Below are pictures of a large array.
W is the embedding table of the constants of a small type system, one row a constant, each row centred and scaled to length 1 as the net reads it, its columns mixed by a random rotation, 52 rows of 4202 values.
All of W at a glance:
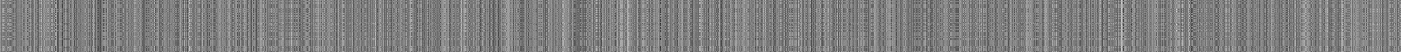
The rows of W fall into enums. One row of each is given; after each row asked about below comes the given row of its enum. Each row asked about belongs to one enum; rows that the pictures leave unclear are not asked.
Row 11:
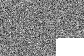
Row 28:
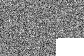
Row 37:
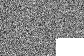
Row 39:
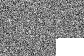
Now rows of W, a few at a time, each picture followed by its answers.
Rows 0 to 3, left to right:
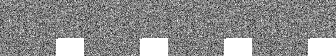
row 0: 28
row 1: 37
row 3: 28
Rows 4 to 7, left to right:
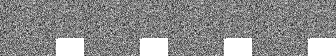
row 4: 37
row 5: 37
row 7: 37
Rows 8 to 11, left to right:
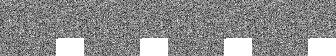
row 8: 28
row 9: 11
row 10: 28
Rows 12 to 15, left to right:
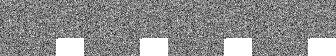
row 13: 37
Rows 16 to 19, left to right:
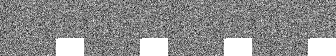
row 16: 37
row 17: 28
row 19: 28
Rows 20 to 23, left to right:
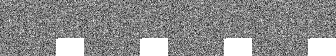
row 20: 28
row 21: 28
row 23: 39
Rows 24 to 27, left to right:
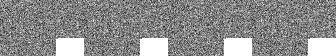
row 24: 11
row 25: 28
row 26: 37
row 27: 28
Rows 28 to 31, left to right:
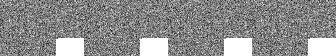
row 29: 37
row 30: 11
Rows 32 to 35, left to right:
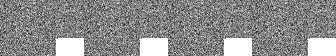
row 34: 37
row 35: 37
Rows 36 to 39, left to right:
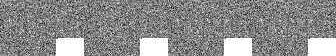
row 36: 28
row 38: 39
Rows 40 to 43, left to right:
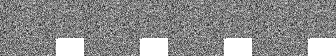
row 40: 37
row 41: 37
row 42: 37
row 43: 37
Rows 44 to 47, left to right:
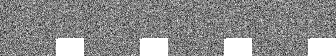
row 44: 37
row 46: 28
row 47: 39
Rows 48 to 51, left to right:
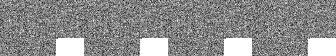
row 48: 28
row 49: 28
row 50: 28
